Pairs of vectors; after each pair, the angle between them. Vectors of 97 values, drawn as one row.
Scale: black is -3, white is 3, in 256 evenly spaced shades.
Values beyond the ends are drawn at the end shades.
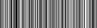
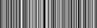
orthogonal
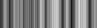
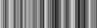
nearly opposite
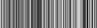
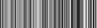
nearly opposite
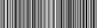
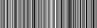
nearly parallel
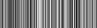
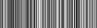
nearly parallel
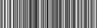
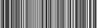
partly opposed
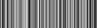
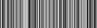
nearly parallel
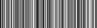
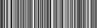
partly aligned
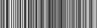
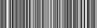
partly opposed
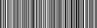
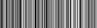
partly opposed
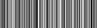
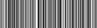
nearly opposite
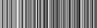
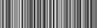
partly aligned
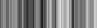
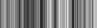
nearly parallel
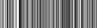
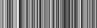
nearly parallel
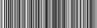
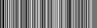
nearly opposite
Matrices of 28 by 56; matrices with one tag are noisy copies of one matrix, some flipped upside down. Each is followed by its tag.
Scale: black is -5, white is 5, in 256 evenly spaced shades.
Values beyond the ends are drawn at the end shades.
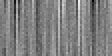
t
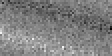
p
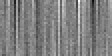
t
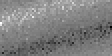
p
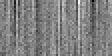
t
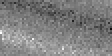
p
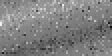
p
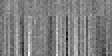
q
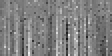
q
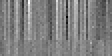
q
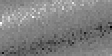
p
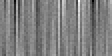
t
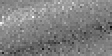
p
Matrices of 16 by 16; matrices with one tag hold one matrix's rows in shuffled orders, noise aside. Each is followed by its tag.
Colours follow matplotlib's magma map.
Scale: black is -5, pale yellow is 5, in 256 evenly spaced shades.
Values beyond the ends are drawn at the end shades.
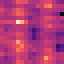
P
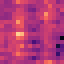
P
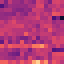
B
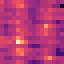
P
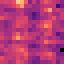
P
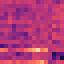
B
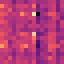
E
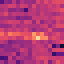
B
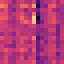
E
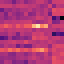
B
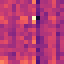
E
